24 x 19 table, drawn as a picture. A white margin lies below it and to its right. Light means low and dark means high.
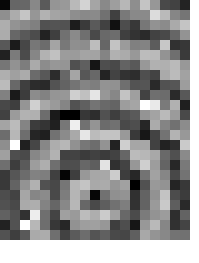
No single row or column stands out from its neighbours. There is no overall slope. Concentric rings centre on the bottom middle.
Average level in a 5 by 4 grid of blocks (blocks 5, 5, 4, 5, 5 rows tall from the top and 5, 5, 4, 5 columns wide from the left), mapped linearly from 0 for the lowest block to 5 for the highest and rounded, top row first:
3142 / 3032 / 2430 / 3323 / 2352
